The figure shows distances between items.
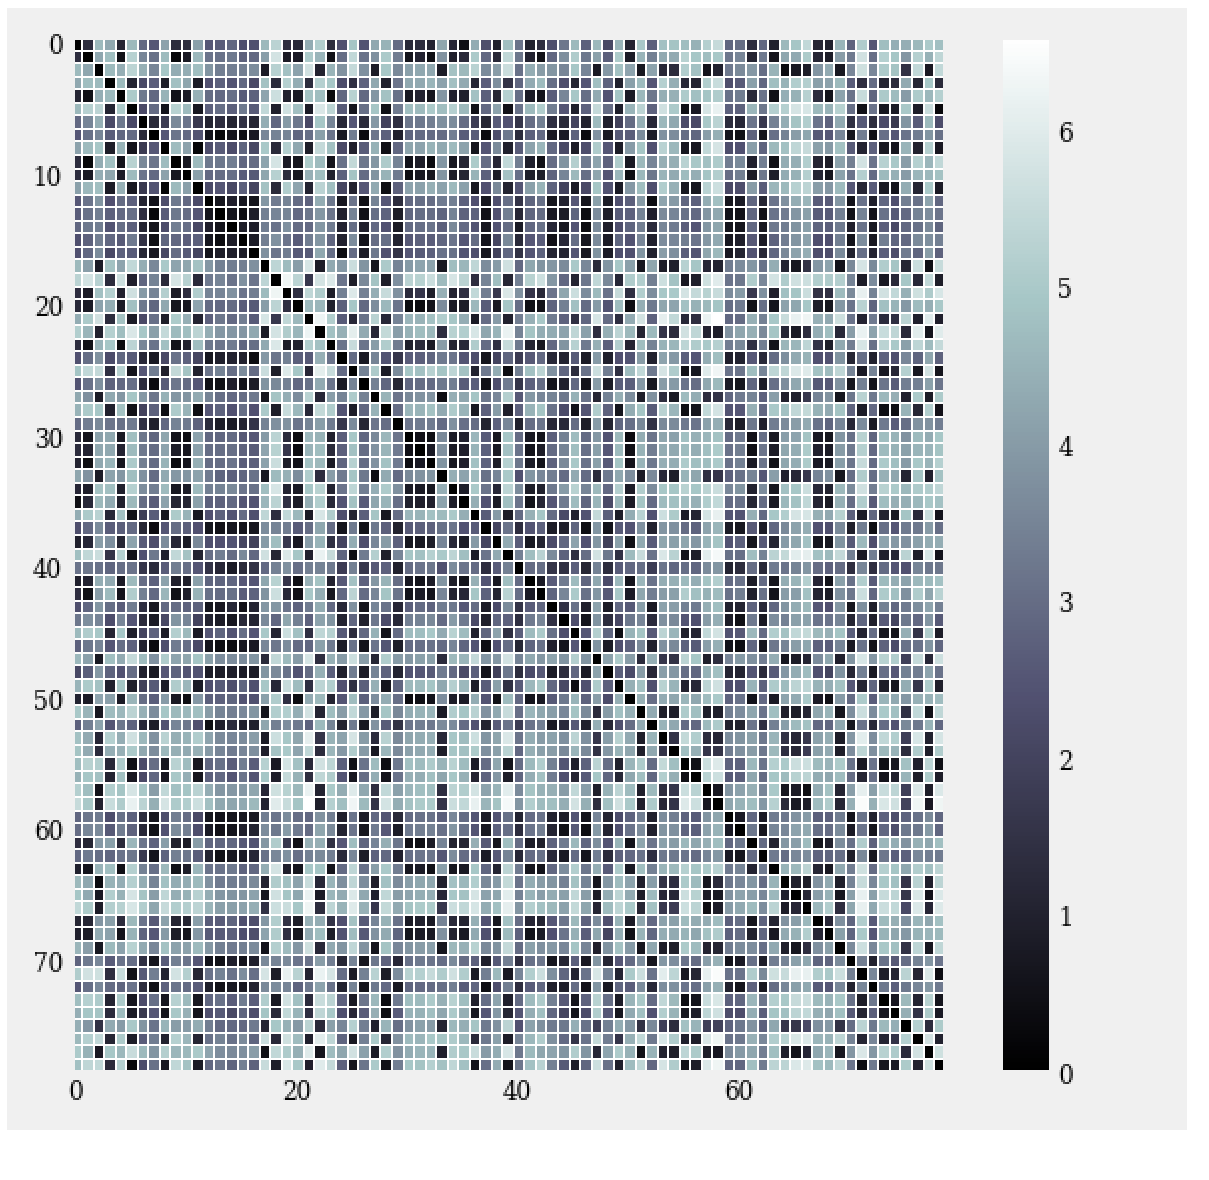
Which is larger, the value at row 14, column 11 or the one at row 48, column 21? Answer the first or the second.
the second
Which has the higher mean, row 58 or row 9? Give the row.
58
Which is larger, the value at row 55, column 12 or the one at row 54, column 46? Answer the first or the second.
the second
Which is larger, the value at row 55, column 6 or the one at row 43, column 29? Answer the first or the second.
the first
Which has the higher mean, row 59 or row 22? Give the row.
22
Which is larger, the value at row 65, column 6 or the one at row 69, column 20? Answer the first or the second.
the first
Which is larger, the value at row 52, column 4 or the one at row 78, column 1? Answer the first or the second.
the second
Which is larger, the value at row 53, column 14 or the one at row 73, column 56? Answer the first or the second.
the first
